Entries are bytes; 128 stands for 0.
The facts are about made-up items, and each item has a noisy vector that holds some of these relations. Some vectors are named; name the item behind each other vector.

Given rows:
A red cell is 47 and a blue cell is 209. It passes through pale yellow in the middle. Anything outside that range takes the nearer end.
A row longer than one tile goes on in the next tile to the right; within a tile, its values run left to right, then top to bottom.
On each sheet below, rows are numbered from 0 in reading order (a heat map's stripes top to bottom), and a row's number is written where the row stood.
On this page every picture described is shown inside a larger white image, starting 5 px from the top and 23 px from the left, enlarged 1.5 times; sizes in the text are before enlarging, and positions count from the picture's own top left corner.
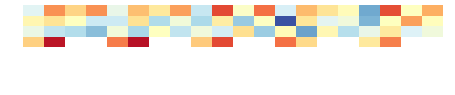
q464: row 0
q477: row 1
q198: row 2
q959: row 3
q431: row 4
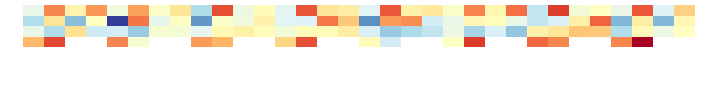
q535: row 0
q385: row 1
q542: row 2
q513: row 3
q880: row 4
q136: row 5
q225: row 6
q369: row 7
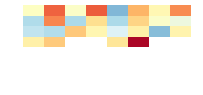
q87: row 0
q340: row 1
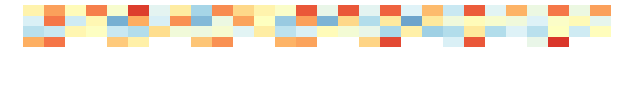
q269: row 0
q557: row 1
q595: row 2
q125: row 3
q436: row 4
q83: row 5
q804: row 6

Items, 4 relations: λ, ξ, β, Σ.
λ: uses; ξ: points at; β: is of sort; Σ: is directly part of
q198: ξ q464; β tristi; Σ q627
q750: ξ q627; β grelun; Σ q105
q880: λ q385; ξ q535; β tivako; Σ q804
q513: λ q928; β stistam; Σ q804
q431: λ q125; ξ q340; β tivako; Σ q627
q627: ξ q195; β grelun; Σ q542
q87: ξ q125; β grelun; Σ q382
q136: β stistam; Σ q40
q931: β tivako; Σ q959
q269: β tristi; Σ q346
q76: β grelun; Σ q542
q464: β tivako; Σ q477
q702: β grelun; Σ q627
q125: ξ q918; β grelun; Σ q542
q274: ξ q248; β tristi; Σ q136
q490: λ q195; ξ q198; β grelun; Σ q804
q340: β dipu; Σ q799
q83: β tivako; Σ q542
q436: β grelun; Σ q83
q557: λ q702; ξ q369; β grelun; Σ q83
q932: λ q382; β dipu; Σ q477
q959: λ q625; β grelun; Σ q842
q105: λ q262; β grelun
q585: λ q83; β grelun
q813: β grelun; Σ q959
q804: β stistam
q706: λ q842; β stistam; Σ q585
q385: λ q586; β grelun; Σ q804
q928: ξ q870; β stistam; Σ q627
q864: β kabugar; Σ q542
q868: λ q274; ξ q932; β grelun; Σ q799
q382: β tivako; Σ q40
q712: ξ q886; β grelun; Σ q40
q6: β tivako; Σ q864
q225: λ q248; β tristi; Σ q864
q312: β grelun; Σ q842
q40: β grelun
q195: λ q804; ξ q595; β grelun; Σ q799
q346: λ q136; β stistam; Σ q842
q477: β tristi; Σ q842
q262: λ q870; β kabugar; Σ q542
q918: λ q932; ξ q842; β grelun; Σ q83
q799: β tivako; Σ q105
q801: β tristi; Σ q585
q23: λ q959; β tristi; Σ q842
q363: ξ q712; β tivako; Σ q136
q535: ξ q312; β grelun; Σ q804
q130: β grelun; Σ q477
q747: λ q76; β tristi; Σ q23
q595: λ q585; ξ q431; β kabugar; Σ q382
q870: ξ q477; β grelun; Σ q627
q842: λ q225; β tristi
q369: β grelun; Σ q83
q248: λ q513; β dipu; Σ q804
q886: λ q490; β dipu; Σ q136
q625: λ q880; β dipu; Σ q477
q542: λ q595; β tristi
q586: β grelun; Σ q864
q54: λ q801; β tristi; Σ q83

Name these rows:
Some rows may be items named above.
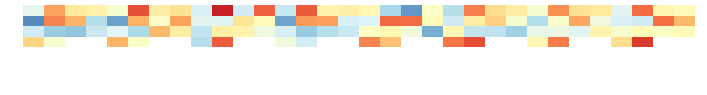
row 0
q625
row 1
q490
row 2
q928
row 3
q880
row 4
q932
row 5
q886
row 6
q346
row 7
q513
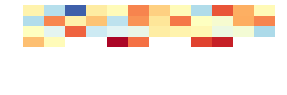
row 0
q868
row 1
q842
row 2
q248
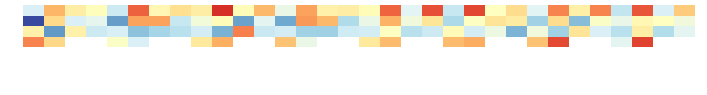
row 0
q959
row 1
q880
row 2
q750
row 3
q625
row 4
q864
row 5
q262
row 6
q535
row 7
q83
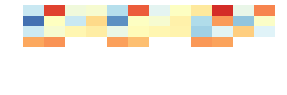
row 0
q918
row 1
q542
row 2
q627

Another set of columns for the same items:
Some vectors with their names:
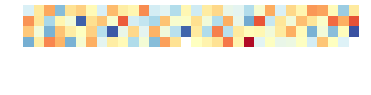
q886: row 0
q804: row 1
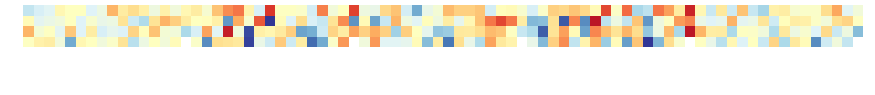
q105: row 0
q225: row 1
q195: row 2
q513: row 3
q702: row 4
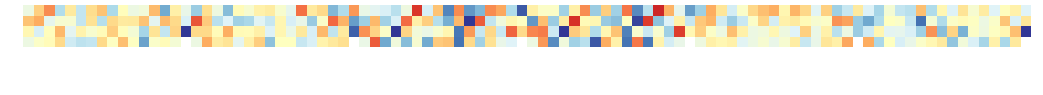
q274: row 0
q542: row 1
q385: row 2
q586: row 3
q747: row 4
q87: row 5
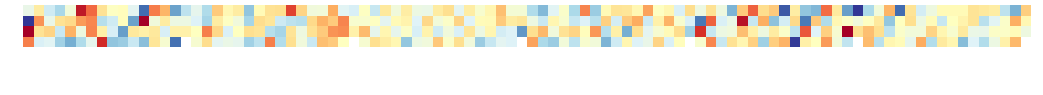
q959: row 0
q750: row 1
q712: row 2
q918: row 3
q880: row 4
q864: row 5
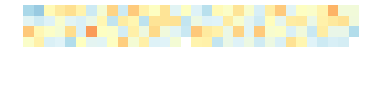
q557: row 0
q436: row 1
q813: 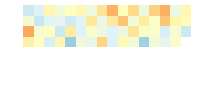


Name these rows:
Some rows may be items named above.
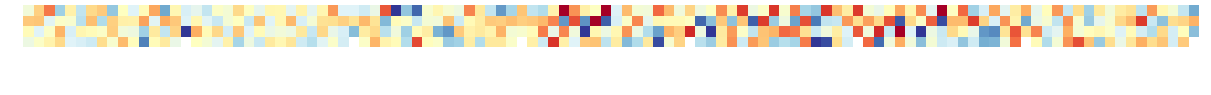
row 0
q274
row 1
q535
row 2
q595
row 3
q706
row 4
q928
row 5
q842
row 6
q83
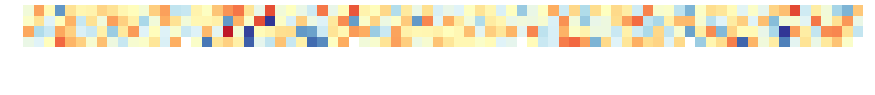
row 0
q464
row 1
q225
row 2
q363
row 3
q83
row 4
q340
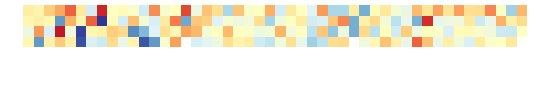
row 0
q225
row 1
q198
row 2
q346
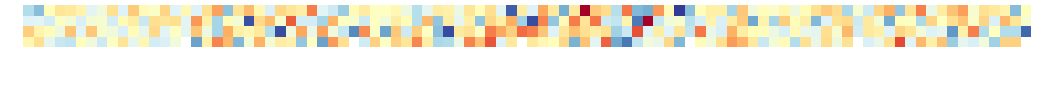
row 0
q557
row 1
q886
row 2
q431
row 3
q625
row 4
q6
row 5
q932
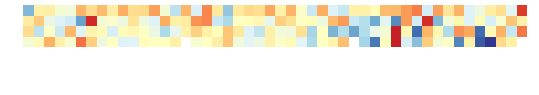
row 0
q346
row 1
q477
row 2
q248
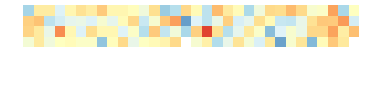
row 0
q54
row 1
q627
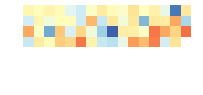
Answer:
q431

